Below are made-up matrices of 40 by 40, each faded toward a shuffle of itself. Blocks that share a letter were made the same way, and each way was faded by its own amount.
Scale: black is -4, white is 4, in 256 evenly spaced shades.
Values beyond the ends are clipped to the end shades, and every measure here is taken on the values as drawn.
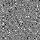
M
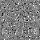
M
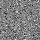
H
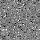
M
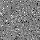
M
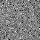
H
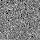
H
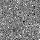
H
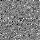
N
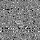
N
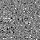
M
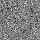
H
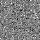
H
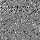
N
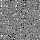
M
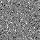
H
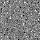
H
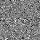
N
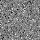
H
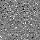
M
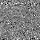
N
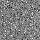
H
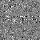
N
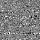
N
